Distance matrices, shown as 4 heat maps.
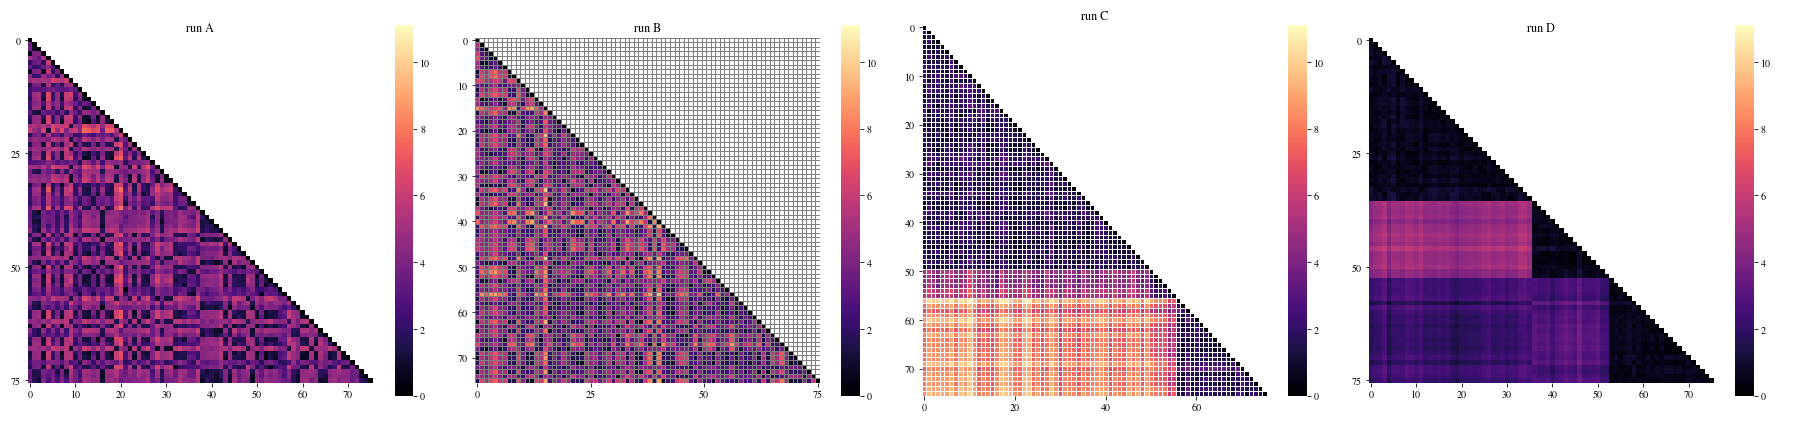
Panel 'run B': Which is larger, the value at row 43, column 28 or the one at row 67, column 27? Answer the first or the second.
the second
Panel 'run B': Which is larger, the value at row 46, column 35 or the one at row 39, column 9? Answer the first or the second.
the second
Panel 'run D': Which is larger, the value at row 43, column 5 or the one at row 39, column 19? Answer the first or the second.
the first
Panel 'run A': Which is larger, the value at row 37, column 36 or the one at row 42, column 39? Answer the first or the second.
the first
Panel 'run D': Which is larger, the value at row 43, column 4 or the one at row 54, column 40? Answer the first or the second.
the first
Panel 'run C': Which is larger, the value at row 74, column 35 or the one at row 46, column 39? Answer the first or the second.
the first
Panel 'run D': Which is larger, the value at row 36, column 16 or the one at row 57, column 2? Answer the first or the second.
the first
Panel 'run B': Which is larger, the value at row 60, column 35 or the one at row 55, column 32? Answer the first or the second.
the second
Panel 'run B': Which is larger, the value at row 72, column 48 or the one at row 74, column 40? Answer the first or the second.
the first
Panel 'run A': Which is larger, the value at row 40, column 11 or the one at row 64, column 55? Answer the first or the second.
the second
